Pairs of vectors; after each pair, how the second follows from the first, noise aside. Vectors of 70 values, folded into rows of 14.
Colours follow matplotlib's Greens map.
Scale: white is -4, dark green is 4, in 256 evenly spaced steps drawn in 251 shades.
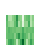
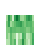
reversed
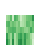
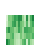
reversed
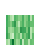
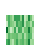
wrapped around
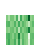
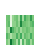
reversed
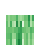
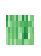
wrapped around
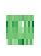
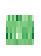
reversed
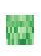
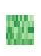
wrapped around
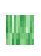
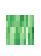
reversed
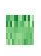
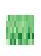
wrapped around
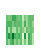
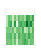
reversed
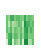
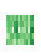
wrapped around
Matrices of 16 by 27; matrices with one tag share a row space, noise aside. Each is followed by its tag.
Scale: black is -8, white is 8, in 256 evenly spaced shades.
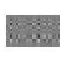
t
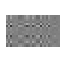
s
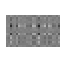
t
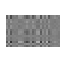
s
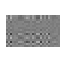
s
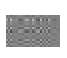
s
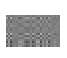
s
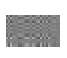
s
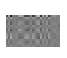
s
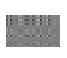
s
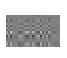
s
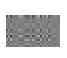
s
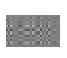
s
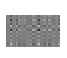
t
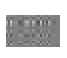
s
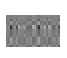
t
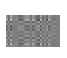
s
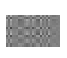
s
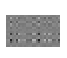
t
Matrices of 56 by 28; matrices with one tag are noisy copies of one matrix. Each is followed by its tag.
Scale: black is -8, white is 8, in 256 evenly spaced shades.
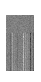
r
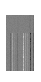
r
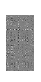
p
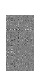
p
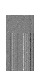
r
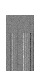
r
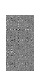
p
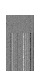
r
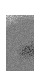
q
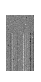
r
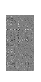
p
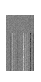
r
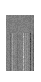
r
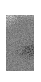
q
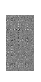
p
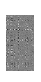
p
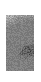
q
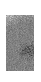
q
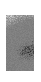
q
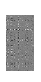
p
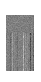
r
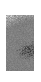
q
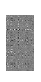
p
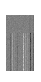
r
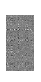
p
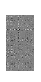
p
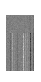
r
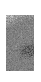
q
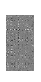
p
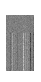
r
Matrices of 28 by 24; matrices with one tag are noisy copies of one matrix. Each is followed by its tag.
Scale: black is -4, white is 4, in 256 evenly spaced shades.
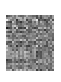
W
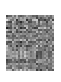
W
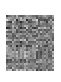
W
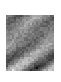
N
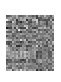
W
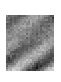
N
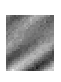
N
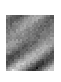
N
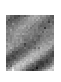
N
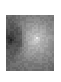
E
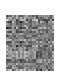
W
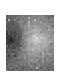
E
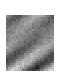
N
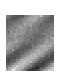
N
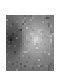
E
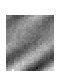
N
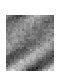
N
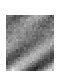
N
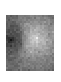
E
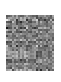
W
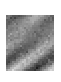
N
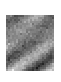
N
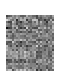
W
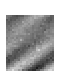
N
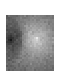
E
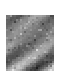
N
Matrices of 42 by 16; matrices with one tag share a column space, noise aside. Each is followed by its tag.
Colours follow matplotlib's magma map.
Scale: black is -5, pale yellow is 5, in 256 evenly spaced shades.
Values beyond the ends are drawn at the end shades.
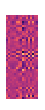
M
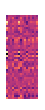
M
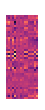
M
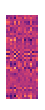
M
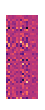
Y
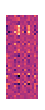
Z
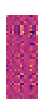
Z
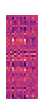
M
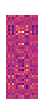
Z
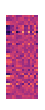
Z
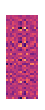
Y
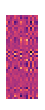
M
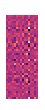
Y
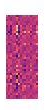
Z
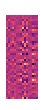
Y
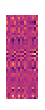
M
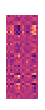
Z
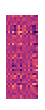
Z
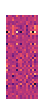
Z
